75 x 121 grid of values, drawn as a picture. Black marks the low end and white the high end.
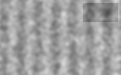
The top right is the ninth with the lowest average. An odd patch, lower than its surroundings, sits in the top right. Stripes running up and down repeat 7 times from left to right.
